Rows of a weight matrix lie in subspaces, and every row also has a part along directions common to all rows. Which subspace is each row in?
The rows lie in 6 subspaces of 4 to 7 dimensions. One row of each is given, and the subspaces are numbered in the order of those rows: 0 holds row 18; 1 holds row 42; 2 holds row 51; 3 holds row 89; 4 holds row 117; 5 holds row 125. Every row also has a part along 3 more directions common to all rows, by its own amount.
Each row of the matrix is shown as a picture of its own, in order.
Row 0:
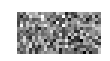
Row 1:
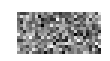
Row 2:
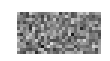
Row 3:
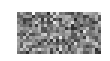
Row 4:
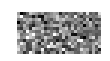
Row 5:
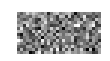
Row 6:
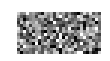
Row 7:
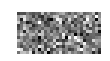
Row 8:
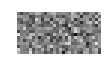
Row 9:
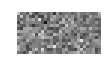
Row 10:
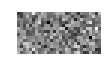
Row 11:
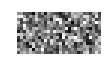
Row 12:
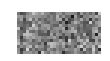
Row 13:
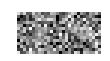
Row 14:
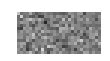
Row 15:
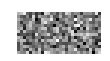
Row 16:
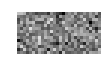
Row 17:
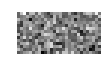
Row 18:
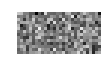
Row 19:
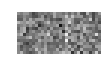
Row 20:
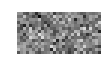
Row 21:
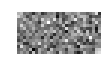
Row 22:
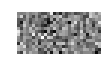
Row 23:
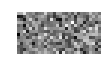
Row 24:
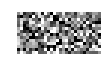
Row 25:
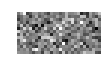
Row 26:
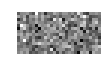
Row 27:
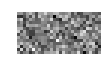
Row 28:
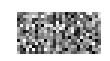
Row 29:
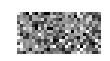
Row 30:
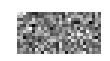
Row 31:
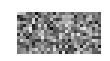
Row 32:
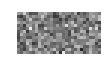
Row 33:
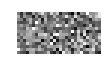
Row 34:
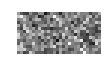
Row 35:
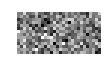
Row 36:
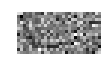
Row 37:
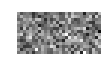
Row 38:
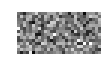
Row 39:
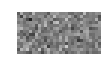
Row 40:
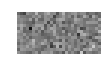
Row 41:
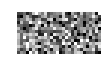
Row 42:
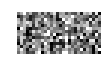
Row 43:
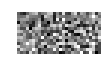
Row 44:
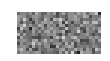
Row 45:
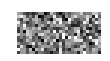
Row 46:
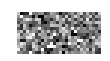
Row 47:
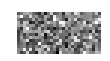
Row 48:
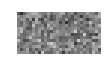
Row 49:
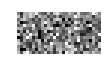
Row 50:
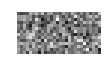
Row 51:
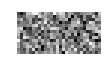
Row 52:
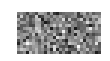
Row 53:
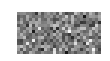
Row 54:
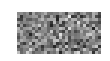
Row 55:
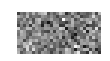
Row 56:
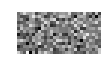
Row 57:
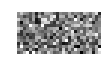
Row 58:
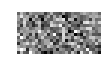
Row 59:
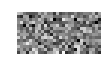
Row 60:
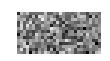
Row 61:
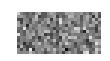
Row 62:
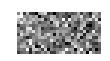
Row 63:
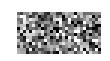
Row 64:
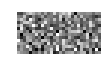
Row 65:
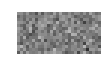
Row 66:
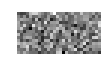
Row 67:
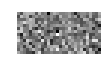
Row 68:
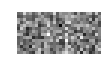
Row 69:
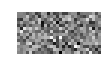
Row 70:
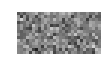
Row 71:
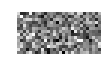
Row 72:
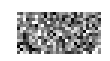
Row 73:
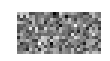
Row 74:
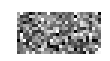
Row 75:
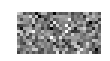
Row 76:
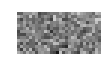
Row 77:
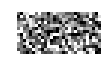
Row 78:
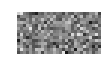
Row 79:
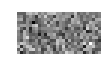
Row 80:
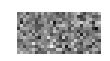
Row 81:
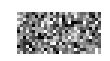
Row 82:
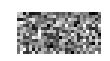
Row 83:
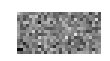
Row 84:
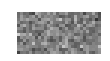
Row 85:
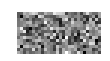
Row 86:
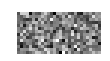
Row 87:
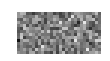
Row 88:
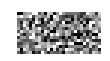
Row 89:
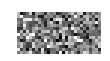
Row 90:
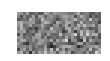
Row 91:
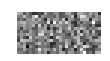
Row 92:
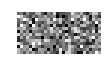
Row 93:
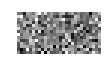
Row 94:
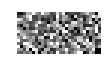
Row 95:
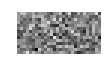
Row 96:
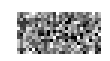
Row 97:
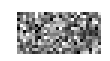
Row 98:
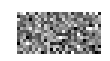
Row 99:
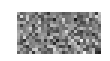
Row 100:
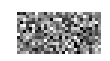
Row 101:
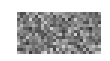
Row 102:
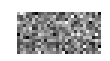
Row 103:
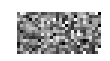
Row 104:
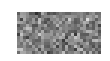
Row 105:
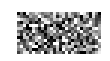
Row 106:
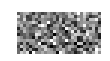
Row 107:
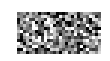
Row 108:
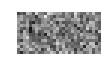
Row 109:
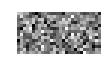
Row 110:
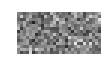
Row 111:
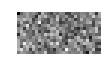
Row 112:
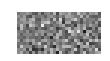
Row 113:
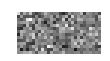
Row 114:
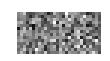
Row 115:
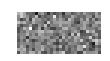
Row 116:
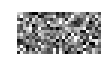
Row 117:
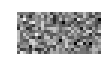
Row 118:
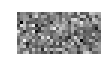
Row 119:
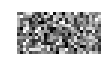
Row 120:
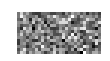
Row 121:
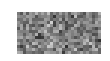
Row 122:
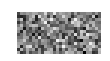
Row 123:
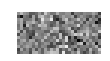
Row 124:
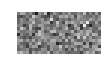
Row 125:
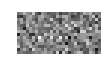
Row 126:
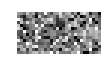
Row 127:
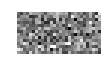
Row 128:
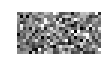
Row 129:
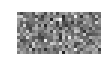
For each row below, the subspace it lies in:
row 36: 4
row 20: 2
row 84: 4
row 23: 3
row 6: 0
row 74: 2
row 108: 4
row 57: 0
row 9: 3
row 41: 4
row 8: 5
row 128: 3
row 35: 0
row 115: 1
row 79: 4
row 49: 1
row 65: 2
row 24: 4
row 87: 2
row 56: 4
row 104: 5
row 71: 3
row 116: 2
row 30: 0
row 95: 1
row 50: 2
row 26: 0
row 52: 1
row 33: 3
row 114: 0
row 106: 4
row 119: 4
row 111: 5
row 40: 1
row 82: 1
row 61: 5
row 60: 5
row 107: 5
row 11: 2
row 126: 0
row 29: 3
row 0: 0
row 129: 0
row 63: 2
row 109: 3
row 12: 1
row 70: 2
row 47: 4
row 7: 5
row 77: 2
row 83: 5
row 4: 3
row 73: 3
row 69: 5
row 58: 1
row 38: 4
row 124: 4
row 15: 0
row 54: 5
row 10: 5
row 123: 4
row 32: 3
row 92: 5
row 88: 4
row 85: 1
